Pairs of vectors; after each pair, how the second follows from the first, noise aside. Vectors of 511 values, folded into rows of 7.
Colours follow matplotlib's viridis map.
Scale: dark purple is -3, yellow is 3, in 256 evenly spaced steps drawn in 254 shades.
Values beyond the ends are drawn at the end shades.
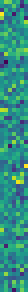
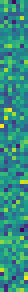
reversed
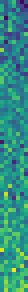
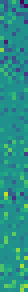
partly zeroed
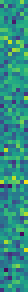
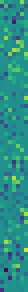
partly zeroed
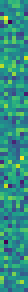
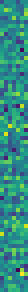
reversed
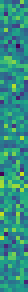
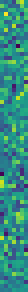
sign-scrambled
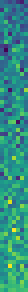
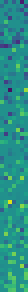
partly zeroed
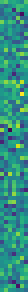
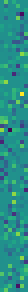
partly zeroed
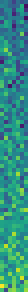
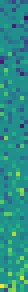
partly zeroed
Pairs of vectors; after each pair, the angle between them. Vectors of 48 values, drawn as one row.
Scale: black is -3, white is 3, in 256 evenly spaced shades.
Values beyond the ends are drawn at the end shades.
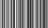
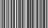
nearly parallel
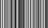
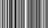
partly aligned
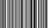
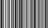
partly aligned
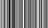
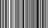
nearly opposite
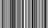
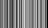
orthogonal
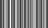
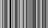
nearly opposite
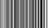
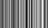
orthogonal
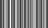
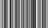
nearly opposite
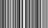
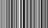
nearly opposite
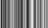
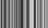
nearly parallel
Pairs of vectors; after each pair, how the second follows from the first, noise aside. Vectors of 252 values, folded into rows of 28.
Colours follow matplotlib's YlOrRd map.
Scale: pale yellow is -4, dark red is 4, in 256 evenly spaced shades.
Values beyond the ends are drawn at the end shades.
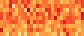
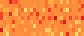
partly zeroed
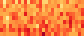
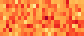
shuffled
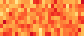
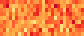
shuffled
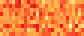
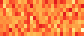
shuffled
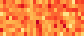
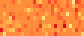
partly zeroed
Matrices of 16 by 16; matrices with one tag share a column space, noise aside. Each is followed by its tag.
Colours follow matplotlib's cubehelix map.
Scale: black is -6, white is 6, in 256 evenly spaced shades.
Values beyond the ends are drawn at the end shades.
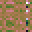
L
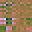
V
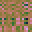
V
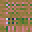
V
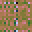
L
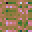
L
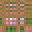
V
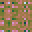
L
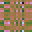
L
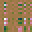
V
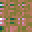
V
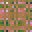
L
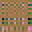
V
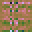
L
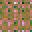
L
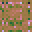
L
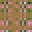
L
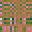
V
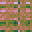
L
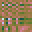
V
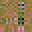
V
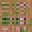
V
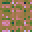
L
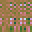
V
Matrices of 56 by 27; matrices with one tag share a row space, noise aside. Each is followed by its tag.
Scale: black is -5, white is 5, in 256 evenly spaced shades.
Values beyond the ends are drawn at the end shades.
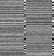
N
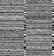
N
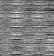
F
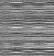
F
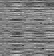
F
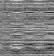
F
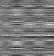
F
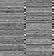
N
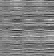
F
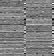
N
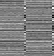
N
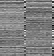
N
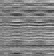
F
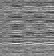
F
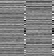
N
